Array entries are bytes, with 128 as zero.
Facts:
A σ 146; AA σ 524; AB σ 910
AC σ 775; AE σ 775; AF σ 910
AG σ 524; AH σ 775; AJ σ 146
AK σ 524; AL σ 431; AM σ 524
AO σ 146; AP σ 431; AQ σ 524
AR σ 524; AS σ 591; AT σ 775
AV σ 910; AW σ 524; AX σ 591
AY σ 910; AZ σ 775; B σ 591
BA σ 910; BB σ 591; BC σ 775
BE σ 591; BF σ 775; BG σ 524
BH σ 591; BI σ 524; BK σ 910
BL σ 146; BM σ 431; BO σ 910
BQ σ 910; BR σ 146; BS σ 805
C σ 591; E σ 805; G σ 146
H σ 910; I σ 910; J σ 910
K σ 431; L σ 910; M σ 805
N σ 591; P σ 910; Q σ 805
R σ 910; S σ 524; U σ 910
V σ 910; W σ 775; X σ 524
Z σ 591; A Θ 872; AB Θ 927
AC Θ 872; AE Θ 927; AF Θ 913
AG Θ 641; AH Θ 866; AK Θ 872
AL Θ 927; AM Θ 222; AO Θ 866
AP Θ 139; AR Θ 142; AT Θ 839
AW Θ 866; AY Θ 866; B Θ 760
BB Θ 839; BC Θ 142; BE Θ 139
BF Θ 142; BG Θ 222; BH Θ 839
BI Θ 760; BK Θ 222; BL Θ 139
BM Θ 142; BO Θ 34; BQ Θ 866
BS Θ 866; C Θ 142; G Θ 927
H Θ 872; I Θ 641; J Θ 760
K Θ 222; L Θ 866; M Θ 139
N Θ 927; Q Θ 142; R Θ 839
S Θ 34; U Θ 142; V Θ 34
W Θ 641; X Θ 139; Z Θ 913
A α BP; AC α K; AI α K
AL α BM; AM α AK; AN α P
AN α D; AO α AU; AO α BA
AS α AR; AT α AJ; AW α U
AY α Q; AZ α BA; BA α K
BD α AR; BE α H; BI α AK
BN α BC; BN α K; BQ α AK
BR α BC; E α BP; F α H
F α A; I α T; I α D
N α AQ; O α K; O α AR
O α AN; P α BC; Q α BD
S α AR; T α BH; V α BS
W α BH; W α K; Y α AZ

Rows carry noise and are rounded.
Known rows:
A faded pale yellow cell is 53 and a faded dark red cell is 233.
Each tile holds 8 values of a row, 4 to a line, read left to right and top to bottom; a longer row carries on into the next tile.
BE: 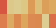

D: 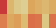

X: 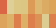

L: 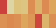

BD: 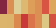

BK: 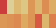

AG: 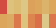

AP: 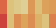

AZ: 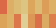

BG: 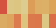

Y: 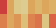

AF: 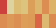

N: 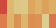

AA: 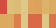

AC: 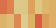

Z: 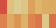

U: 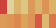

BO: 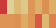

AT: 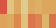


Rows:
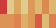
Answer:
H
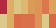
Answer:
S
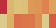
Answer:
AR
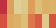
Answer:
AJ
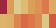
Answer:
AS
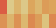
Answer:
AE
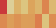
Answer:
AB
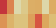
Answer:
BN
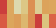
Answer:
AO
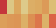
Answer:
J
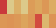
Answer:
I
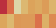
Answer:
O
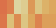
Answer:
K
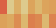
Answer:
BF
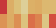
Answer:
B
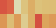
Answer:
AI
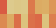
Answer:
BS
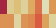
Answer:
P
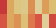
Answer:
A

